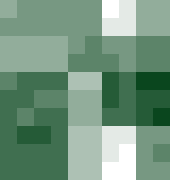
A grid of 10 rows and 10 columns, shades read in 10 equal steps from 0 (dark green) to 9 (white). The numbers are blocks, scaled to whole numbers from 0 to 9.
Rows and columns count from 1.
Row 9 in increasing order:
2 2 2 2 3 4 6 6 8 9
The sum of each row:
52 50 41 39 24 25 24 42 44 46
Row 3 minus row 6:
3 3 2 2 -1 -2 3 2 2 2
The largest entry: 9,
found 4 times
